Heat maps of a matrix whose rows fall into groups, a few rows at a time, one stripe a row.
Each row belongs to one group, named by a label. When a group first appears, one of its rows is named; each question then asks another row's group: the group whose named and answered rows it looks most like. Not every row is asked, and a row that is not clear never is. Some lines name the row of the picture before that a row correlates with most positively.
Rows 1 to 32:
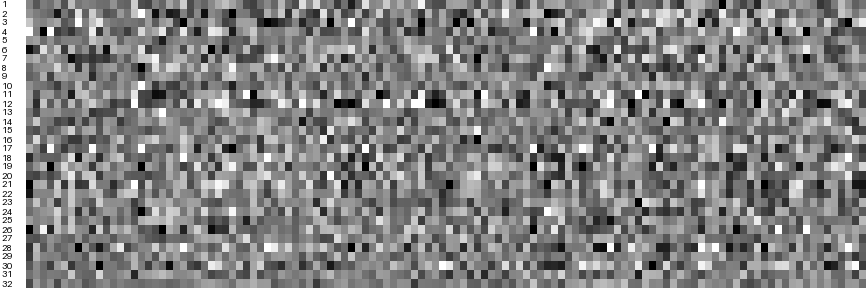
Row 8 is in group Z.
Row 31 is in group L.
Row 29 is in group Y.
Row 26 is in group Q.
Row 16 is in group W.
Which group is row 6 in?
Q
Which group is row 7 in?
W
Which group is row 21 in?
Y
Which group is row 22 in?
Y
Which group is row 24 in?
Z
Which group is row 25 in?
L
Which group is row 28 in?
W
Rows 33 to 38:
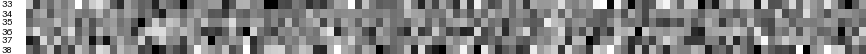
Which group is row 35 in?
Z
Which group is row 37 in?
Q
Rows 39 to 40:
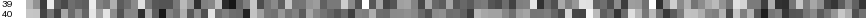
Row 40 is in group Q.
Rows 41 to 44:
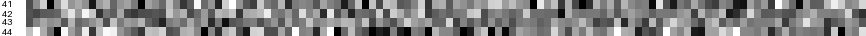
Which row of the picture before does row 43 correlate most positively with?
39
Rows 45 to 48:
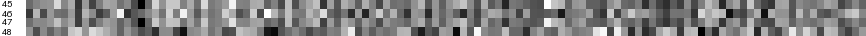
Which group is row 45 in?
Z
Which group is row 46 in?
W
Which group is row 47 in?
Z
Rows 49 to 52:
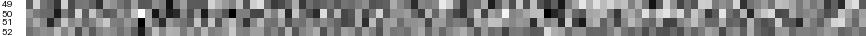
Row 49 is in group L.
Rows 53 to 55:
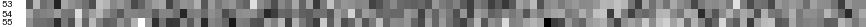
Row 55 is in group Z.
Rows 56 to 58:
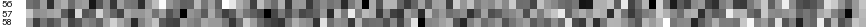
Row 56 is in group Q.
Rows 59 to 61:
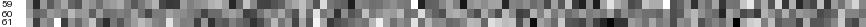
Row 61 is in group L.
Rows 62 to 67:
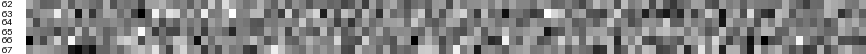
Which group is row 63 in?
Z
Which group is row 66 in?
Y
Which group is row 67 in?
W
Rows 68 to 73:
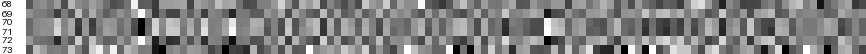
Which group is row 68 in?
Y
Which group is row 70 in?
Z
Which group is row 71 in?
Z
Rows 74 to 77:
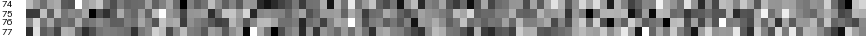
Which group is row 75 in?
Q
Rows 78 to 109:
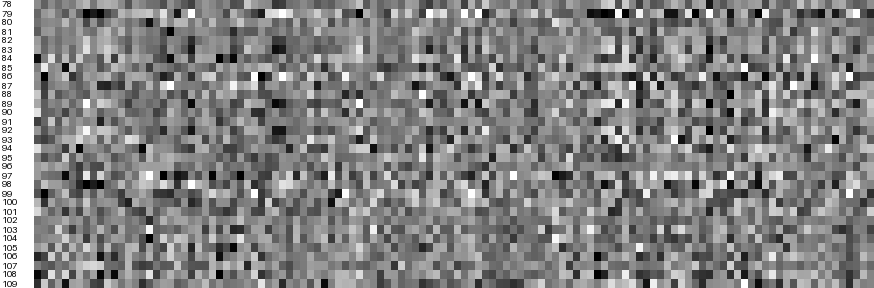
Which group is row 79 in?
W
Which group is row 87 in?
Q
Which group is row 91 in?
Q
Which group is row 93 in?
Y
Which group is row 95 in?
L
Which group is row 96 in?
W
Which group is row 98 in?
W
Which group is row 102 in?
Z
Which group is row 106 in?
Q
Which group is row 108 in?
Q
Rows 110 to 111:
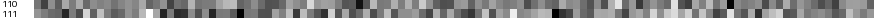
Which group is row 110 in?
Y
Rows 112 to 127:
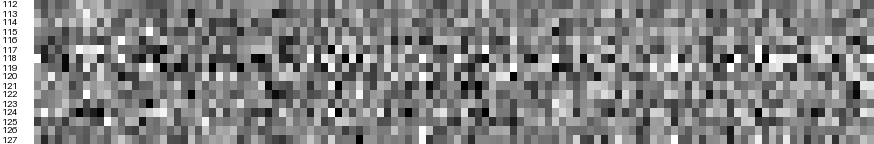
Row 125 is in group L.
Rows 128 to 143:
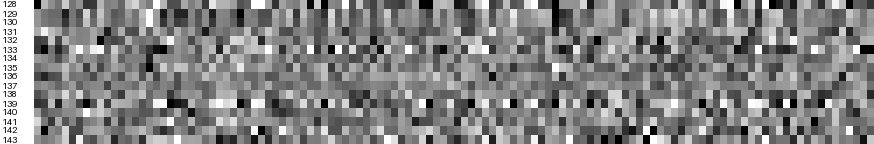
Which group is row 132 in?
Q
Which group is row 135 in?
Z
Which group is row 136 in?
L
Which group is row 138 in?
Y
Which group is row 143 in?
L
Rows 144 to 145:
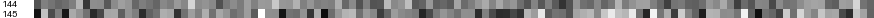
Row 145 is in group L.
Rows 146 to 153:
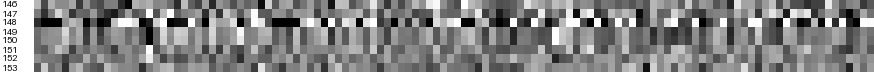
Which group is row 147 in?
Q
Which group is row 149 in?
Z
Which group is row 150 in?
Z
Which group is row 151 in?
Q
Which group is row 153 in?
L
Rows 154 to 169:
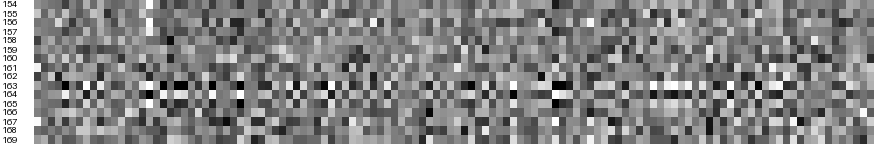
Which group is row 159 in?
W
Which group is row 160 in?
Y
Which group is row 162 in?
Q
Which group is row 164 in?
Z
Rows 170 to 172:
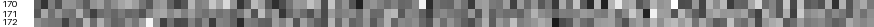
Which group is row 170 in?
Y
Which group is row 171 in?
L
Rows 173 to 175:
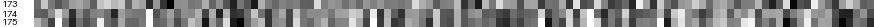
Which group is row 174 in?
Q
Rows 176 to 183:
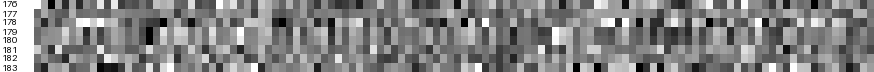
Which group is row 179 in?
Z
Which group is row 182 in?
L
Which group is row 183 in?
Q
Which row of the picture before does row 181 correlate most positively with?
175
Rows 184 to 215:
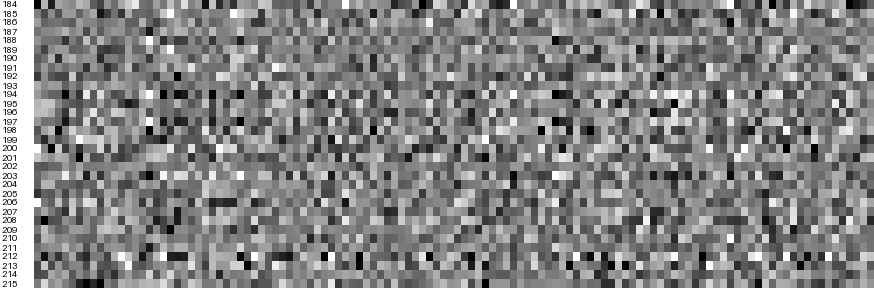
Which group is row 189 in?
Q
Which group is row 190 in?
Q
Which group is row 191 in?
W
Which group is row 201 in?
W
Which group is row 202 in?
Y
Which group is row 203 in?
Z
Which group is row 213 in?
W
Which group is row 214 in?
Q
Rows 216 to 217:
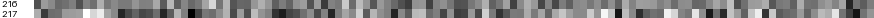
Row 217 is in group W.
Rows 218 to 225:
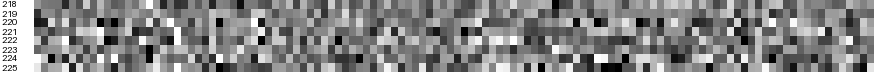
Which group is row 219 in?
Y
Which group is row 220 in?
Q
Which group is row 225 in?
L
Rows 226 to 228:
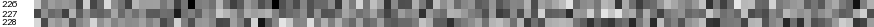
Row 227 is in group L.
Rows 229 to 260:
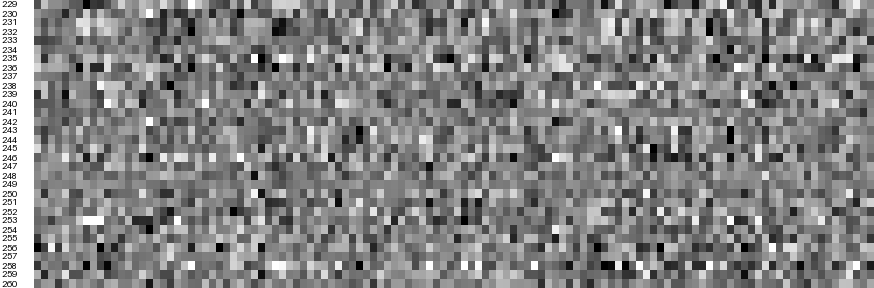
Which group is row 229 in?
W
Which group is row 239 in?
L
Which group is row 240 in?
L
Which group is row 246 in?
Z
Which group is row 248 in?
L
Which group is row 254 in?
Z
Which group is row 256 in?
Q
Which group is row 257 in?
Q
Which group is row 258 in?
W
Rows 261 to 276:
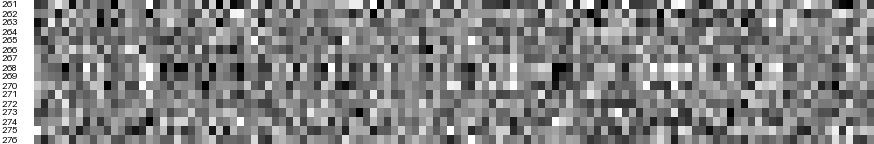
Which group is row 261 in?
Q
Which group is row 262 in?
Q
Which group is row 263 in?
Q
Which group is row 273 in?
Y
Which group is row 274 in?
Z
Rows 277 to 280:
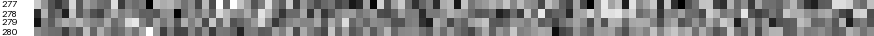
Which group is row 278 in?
L
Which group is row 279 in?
Y
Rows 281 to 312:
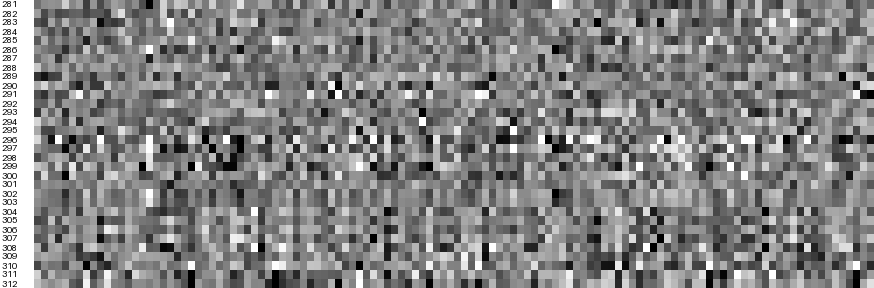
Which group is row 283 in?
Q
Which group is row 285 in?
W
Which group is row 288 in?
L
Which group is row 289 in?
L
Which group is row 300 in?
L
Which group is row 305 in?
Q
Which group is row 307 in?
Q
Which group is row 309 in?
W
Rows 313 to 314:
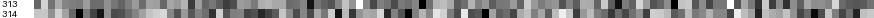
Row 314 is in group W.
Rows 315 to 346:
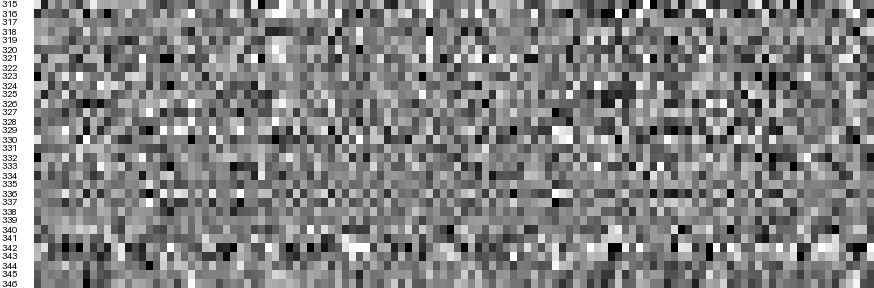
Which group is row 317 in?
L
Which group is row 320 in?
W
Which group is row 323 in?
Y
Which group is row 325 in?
L
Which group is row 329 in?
Z
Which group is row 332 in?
Y
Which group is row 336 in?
Z
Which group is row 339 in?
Y
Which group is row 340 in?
Y
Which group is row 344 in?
Z
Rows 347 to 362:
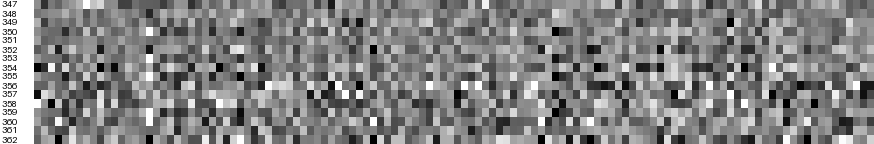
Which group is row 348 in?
Z
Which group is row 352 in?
Q
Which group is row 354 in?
Q
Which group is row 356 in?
W
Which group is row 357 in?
Y
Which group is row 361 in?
L
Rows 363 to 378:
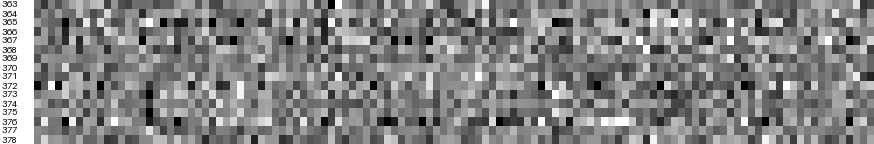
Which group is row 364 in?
L
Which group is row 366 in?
L
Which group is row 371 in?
W
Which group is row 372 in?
Q
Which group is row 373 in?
Z
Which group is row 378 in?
L
